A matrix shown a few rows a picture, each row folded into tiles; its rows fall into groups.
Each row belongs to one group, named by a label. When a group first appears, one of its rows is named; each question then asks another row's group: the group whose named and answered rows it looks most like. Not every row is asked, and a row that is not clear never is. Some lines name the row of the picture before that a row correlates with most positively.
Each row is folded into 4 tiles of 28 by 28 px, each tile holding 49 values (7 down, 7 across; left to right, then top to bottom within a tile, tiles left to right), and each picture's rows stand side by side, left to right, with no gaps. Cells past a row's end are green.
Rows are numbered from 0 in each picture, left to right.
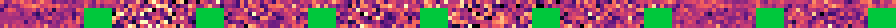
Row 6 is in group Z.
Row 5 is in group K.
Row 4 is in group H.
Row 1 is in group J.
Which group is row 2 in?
K
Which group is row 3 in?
K
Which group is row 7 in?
Z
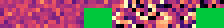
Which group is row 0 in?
J
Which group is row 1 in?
H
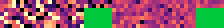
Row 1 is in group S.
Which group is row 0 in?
H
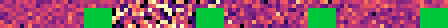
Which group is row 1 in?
J
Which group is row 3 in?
Z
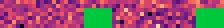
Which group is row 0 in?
K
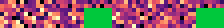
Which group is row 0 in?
H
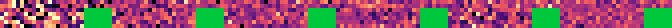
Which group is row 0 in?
H
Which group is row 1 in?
S
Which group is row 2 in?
S
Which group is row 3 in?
Z
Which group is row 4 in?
K
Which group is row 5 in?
K
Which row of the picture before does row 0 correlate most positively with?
0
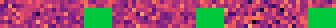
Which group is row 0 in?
Z
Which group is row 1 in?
K
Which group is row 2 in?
S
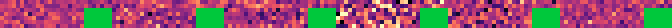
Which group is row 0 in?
H
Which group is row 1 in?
Z
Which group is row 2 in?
Z
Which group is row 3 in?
J
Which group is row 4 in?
S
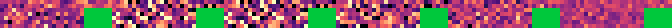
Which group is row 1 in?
H
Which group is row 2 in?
H
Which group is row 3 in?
H
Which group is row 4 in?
K
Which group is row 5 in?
K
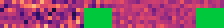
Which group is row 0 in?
Z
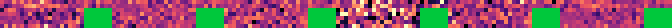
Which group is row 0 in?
Z
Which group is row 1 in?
K
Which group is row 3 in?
J
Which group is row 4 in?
S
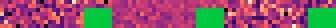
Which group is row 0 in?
S
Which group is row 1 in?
K
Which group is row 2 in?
J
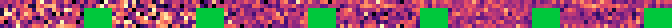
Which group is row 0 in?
J
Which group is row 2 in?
S
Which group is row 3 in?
Z
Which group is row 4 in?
J
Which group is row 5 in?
Z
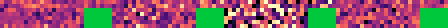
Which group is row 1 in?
K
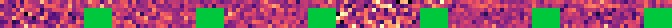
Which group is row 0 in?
K
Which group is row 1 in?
H
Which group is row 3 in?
J
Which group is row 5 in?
Z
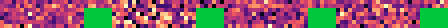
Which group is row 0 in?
K
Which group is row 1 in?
H
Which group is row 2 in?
Z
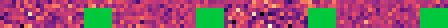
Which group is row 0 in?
K
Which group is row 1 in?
S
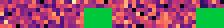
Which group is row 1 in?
H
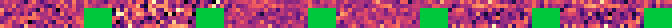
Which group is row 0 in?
S
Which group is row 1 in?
J
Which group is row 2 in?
Z
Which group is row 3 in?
J
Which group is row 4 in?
Z
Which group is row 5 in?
Z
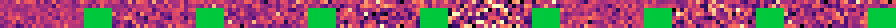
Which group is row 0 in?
K
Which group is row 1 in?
K
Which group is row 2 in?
S
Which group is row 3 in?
Z
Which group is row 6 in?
J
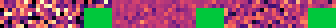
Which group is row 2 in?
S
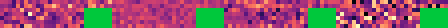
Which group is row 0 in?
K
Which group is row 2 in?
Z
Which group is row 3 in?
H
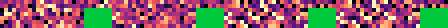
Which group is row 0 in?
J
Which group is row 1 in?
H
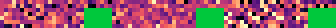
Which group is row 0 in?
H
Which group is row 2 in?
H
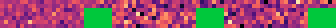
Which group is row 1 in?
H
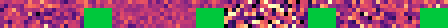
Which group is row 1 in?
K
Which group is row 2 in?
J
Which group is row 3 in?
K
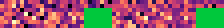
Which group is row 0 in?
H
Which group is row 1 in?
H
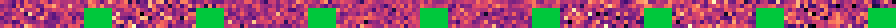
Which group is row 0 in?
K
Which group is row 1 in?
H
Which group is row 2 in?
S
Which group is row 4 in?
Z
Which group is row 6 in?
J
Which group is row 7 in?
H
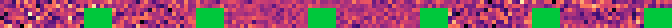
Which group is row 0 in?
K
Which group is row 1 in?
S
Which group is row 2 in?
S
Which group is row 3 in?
K
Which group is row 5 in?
Z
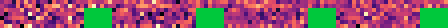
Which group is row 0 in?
K
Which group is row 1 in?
Z
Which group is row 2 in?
Z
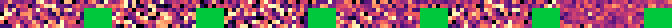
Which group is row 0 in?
J
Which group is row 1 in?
H
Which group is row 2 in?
J
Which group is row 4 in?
J
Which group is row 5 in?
K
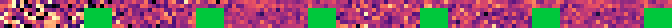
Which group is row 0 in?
H
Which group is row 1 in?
S
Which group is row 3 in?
K
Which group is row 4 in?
Z
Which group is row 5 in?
Z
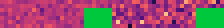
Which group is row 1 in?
S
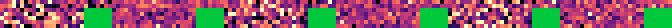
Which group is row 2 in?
J
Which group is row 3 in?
S
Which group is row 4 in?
J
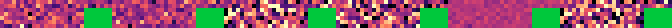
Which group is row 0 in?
H
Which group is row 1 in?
S
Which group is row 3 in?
H
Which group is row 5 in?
J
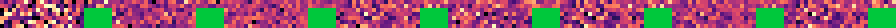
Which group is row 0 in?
J
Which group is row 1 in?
S
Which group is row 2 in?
S
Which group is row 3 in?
K
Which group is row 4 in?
Z
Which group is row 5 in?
K
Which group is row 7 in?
K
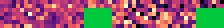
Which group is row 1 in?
H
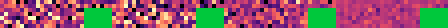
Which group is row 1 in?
H
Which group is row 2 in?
S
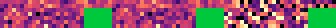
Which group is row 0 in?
Z
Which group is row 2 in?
H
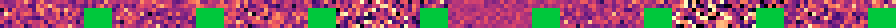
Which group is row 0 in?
J
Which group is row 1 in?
Z
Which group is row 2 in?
H
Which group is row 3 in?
J
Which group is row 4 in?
K
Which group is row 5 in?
S
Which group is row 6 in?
H
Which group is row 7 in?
K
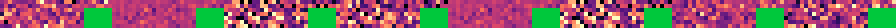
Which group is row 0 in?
J
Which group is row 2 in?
H
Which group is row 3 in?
H
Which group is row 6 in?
K
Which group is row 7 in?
K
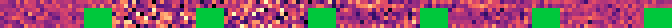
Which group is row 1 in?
H
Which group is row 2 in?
J
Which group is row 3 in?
Z
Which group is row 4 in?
Z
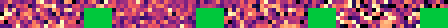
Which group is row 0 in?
J
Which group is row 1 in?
J
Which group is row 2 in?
J
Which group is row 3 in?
H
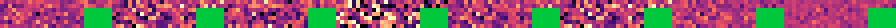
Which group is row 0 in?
Z
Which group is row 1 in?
K
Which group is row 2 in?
Z
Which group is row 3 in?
H
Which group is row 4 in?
K
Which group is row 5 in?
K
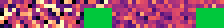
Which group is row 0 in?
J
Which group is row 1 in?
K
